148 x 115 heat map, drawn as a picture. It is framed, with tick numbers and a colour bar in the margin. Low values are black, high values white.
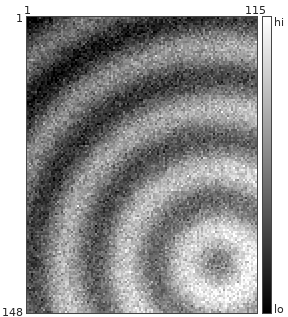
The ninth with the lowest average is the top left. Rings spread out from the bottom right. No row or column stands out. Neither half mirrors the other. The ninth with the highest average is the bottom right. Values rise toward the bottom right.
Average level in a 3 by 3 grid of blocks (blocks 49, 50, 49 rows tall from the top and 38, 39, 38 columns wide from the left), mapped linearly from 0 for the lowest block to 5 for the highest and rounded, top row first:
0 1 2 | 1 2 3 | 2 3 5
